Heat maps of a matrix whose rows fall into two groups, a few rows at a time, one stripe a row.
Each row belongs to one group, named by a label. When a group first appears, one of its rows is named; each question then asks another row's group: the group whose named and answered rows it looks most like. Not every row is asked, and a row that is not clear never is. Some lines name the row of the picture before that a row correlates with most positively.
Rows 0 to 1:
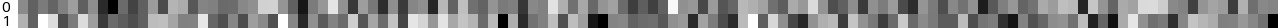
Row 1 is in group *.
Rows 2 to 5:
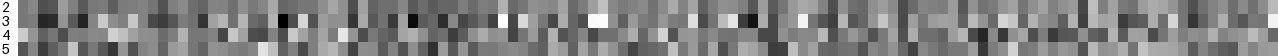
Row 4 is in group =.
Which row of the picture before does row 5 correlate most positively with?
0
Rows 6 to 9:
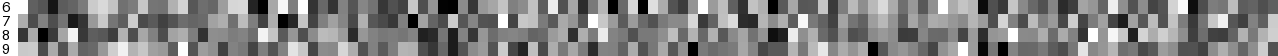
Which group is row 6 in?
=
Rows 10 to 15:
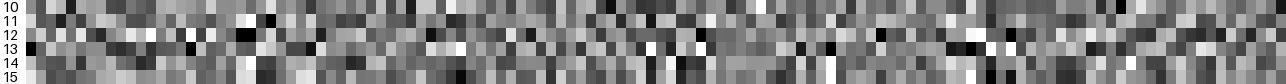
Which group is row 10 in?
*
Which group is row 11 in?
=
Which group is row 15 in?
=
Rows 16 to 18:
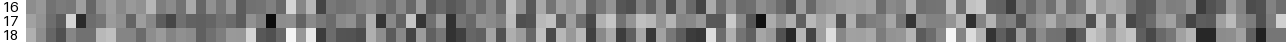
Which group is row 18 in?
=
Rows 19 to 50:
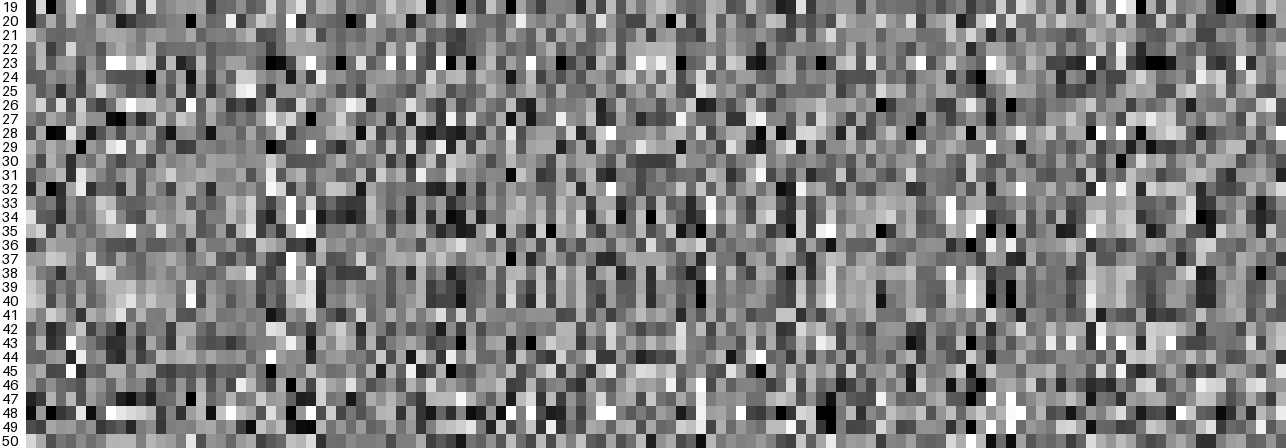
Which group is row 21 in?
=
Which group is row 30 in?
*
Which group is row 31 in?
*
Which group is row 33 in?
=
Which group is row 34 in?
=
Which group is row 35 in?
=
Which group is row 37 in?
*
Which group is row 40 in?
=
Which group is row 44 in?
*
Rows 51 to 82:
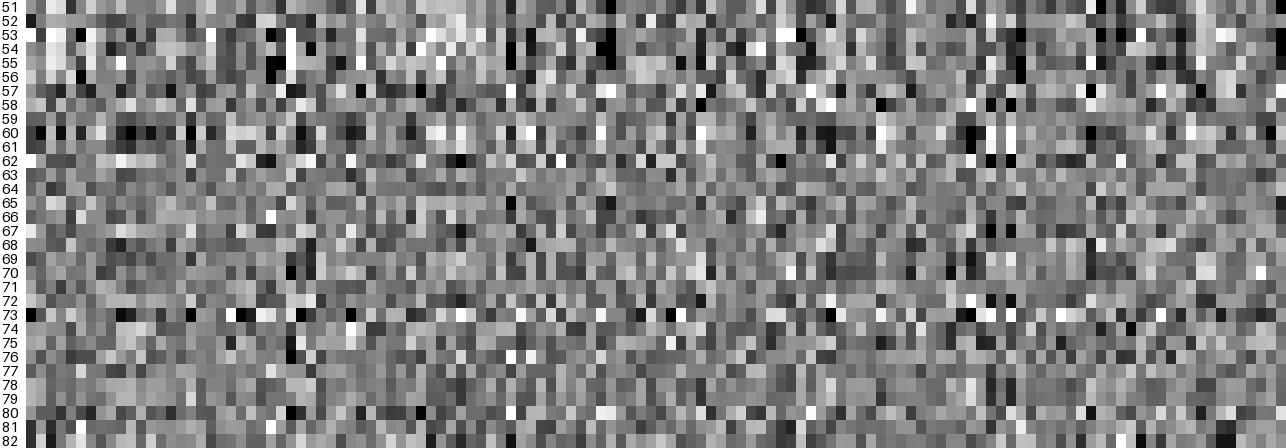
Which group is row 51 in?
*
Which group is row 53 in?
*
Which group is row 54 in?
*
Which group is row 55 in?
*
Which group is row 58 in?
=
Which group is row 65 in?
*
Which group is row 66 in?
*
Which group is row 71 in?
=
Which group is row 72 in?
=
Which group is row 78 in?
=
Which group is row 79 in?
=
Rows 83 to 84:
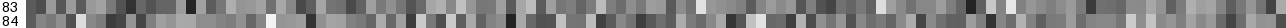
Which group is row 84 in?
*
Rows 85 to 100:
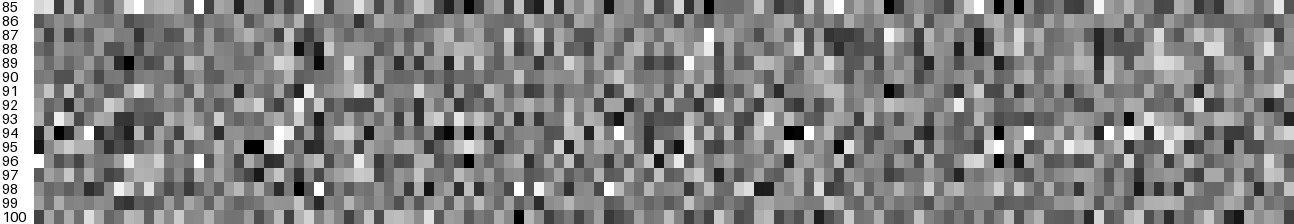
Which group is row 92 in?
=
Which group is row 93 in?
*
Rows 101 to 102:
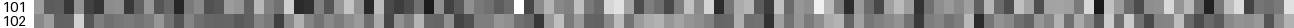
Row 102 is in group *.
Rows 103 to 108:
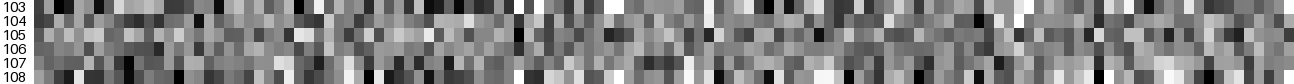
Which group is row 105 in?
*
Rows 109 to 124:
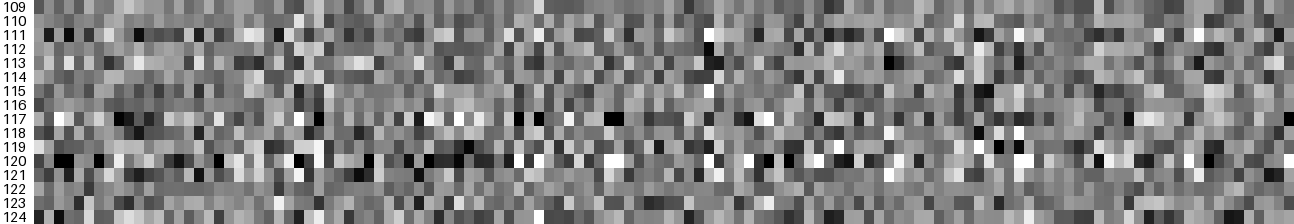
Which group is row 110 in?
=
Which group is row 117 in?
*
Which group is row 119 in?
=
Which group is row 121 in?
=
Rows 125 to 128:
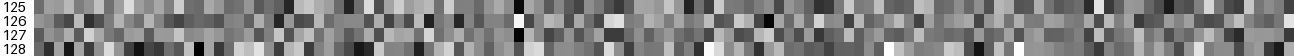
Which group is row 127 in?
*
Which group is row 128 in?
=
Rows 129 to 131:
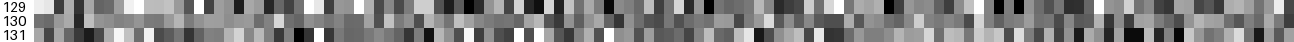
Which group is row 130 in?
*
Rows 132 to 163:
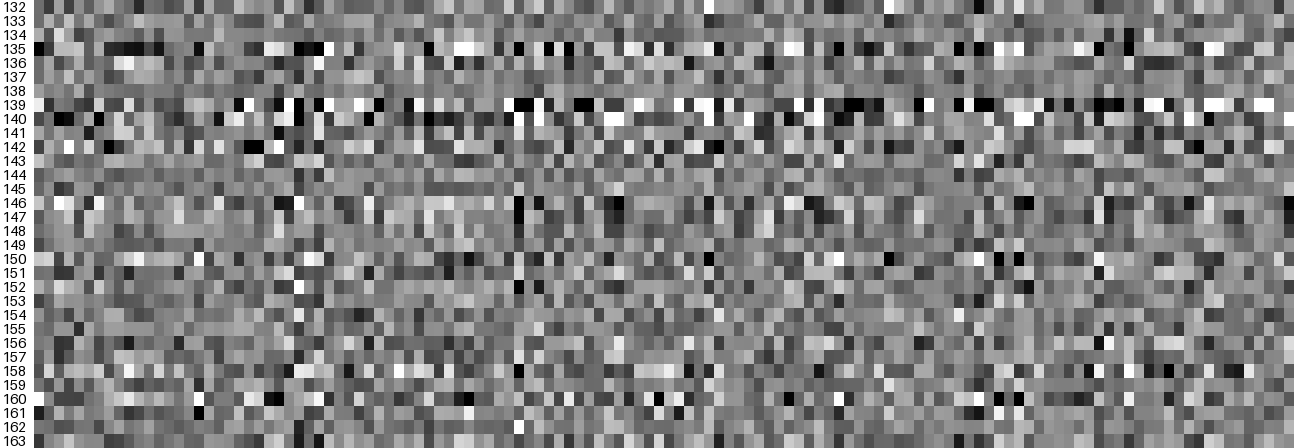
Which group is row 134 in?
*
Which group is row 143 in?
=
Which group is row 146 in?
*
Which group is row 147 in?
*
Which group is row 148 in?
*
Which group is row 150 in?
=
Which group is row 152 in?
*
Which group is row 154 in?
=
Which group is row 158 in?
*
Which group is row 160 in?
=
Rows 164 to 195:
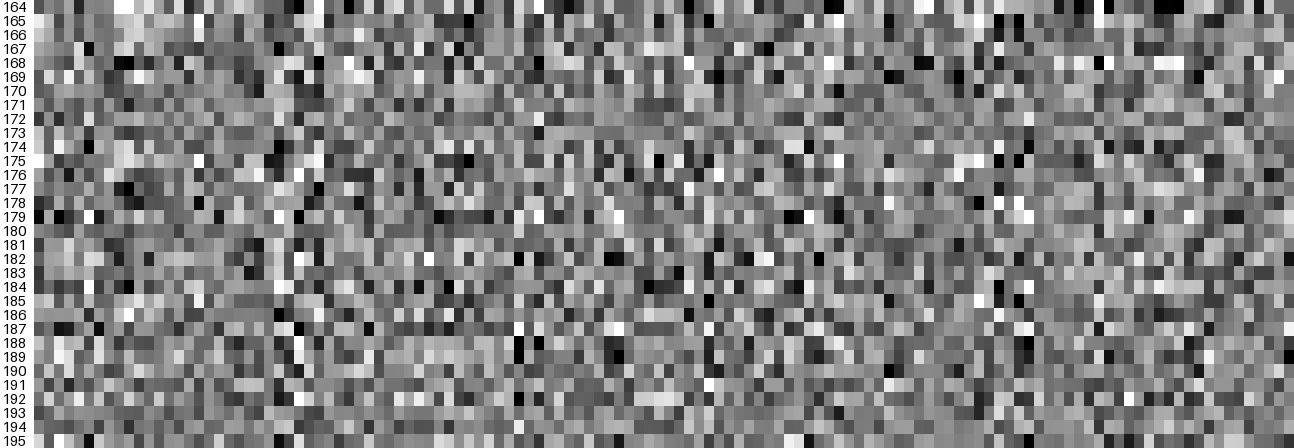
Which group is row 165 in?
=
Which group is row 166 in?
=
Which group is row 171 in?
*
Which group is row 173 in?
*
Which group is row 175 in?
=
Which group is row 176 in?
=
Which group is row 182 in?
*
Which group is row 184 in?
*
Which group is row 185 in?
=
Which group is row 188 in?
*
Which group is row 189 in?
*
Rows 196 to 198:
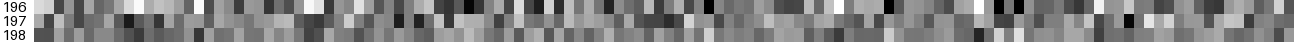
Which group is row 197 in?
*
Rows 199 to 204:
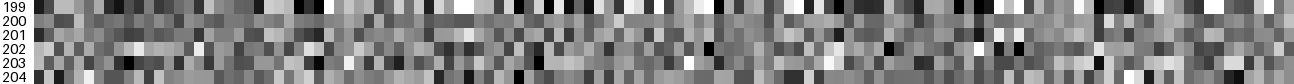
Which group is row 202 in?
=
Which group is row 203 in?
*
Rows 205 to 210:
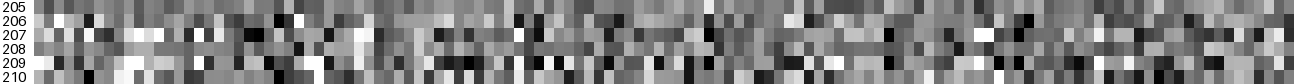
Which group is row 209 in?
=
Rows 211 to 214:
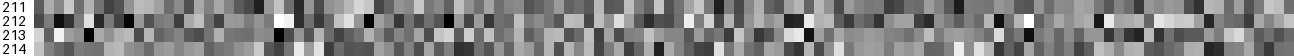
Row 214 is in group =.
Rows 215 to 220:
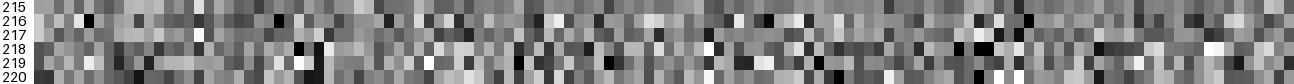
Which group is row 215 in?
=
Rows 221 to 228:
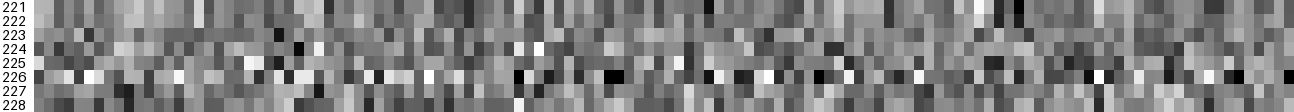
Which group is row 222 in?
=
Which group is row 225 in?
=
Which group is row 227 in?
*
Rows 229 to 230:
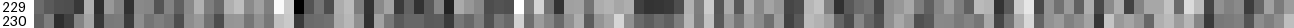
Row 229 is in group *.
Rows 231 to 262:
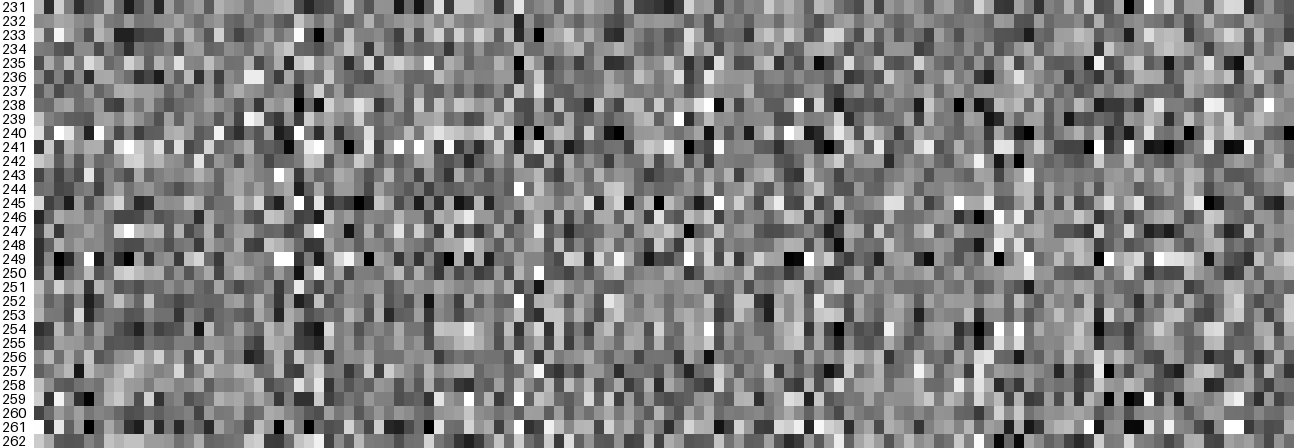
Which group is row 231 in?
*
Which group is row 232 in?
*
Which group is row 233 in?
*
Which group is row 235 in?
*
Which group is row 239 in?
=
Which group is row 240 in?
*
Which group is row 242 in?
=
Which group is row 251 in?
*
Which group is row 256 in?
=
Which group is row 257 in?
*
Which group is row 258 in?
=
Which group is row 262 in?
=
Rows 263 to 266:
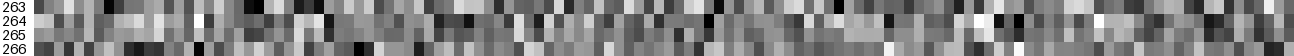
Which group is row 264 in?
=
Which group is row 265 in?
=
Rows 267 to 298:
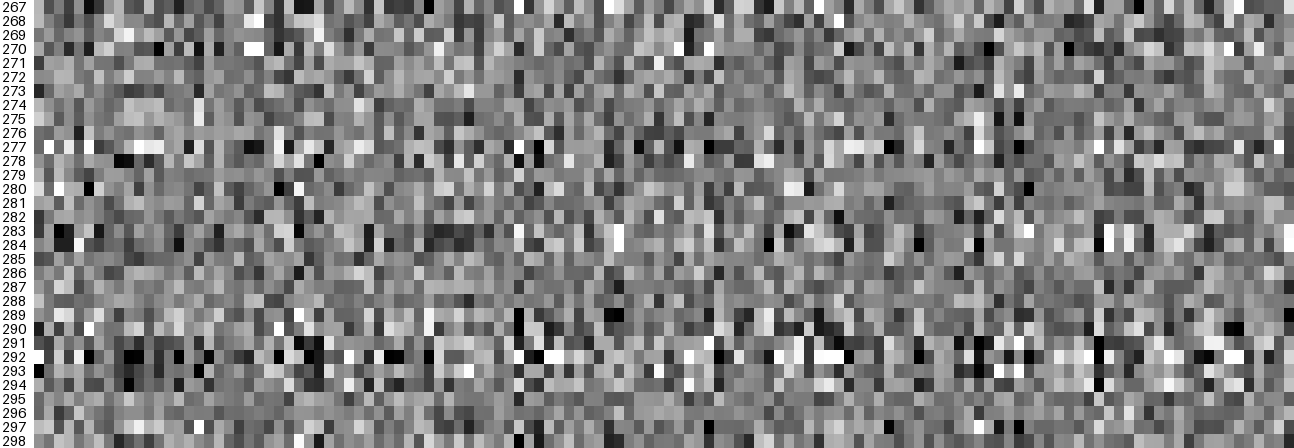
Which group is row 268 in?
=
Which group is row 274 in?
=
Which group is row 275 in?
=
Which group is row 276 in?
*
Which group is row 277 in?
=
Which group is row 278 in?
*
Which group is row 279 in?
*
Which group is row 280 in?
*
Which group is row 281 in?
=
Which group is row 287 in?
*
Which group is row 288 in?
=
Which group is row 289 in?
*
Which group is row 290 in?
*
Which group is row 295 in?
*
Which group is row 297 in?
=
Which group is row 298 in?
*
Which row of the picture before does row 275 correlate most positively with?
264
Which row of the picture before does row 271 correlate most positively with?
263
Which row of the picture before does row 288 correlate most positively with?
264
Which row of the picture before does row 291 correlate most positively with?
263
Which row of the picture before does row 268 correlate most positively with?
264
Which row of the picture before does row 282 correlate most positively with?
263
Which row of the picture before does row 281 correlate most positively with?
264
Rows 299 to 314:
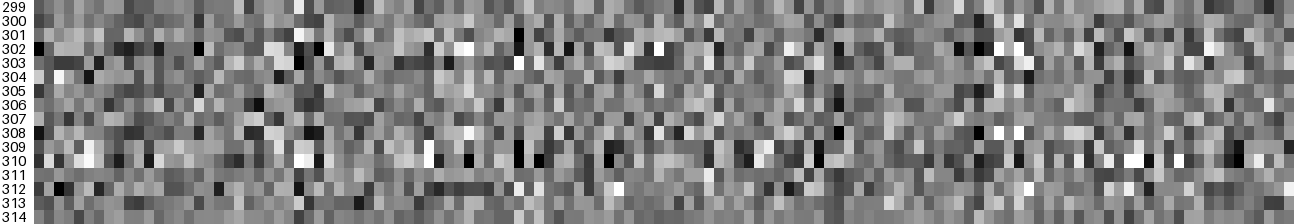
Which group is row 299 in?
=
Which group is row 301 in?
*
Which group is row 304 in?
*
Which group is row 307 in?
=
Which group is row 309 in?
*
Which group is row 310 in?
*
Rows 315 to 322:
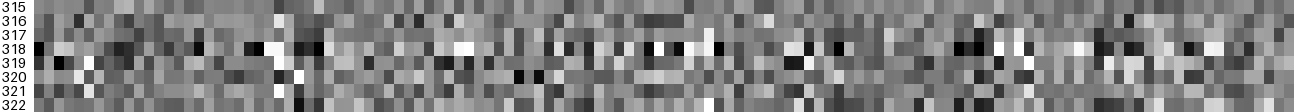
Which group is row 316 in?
*
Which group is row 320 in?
*
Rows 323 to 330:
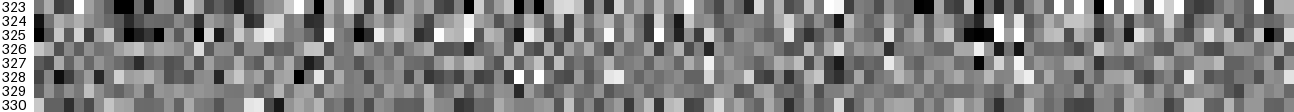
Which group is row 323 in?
*
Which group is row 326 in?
=
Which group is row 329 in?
*
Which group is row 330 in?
=
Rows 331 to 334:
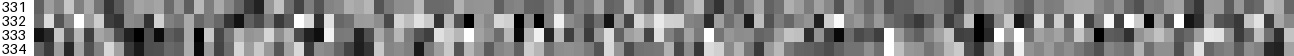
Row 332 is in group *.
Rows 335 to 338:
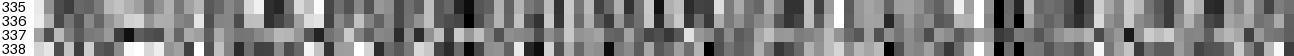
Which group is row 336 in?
=
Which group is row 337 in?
*
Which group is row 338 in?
=
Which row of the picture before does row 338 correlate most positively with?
331
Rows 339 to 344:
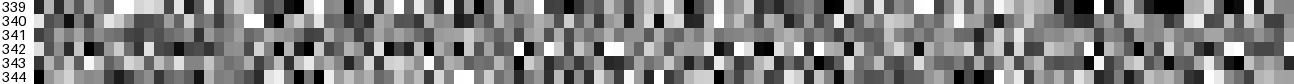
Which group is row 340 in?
=
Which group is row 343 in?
*
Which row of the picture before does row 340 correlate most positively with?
335
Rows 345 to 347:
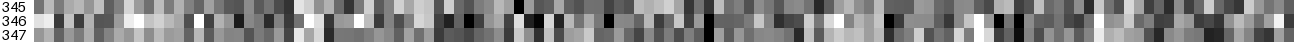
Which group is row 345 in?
*
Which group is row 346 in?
=
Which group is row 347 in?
=
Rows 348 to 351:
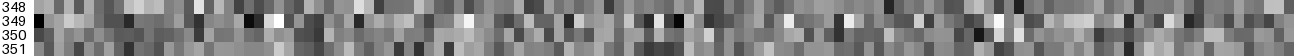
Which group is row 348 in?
=
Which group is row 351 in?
*
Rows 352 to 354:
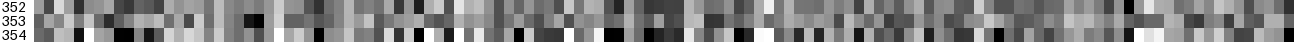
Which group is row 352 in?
*
